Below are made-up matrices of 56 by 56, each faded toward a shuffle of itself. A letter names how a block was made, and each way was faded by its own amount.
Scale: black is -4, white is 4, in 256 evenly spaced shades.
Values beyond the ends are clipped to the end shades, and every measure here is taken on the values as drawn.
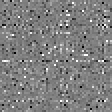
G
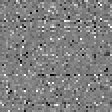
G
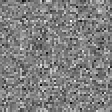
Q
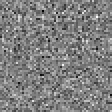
Q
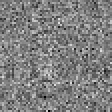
Q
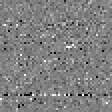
G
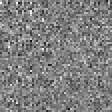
Q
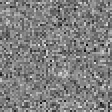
Q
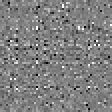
G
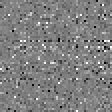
G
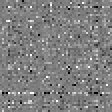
G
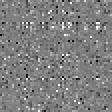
G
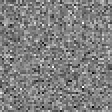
Q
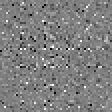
G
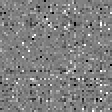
G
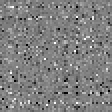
G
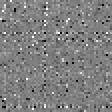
G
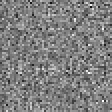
Q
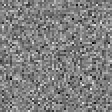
Q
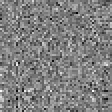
Q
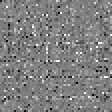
G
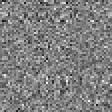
Q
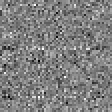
Q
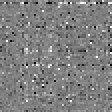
G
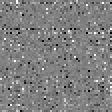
G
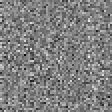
Q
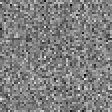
Q
